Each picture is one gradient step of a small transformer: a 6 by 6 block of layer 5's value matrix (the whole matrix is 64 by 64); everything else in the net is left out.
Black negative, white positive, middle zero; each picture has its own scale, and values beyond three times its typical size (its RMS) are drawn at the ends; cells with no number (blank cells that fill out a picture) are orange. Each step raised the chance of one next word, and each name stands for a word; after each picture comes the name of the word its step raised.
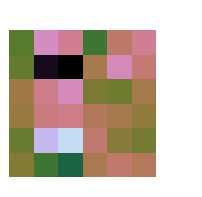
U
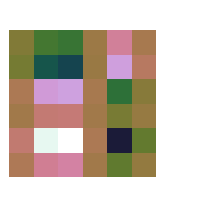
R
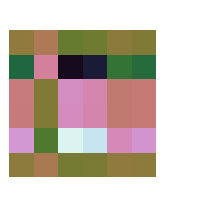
R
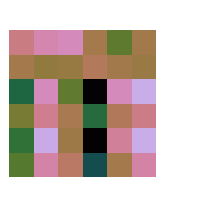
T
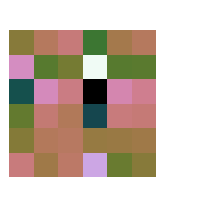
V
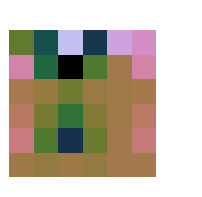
U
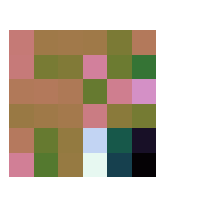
V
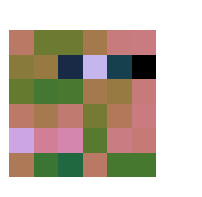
U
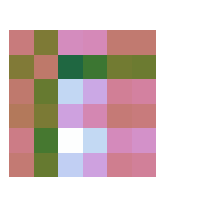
T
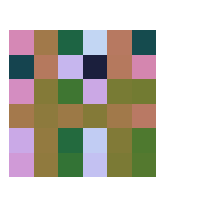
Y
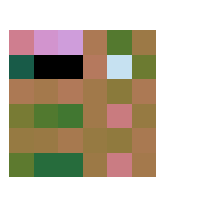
U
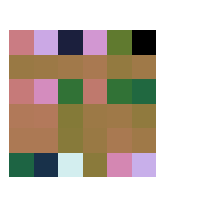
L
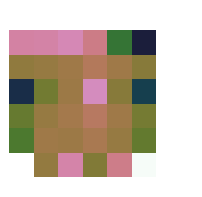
L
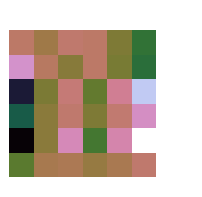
R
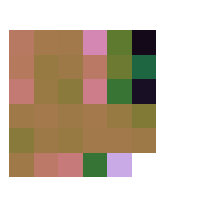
L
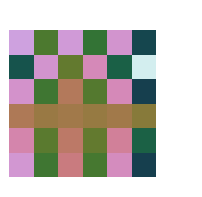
Y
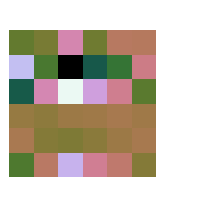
V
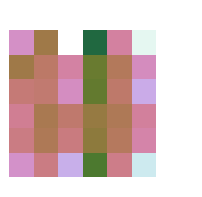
T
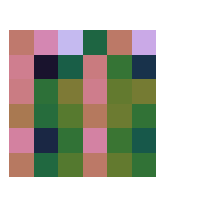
U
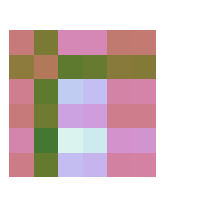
T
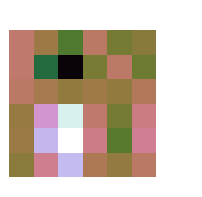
R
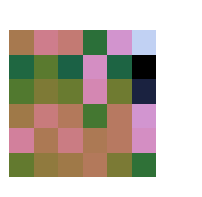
U
